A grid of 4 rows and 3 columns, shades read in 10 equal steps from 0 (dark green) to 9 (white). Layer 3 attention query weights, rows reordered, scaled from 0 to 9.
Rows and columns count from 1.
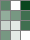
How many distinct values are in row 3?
3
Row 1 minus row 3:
-4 1 -2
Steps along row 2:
down down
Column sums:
19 29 13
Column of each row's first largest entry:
2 1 2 3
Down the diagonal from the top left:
3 4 2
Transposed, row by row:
3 5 7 4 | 9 4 8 8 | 0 2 2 9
